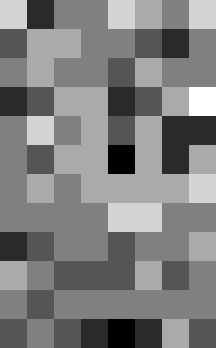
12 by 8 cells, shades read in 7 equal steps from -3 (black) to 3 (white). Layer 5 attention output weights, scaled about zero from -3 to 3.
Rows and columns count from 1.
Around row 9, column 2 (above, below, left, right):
0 0 -2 0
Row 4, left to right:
-2 -1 1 1 -2 -1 1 3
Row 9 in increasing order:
-2 -1 -1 0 0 0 0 1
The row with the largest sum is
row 7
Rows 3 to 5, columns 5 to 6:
-1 1 / -2 -1 / -1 1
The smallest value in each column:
-2 -2 -1 -2 -3 -2 -2 -2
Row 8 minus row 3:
0 -1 0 0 3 1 0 0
